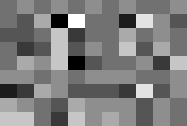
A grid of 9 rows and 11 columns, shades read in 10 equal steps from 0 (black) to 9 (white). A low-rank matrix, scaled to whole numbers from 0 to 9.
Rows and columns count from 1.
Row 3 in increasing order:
2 3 3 4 4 4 4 4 5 6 7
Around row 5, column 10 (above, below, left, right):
6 4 5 7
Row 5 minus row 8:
-2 1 1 4 -6 -2 -1 -1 2 -3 3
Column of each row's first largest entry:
2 5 4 4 4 1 9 1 1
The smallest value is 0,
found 2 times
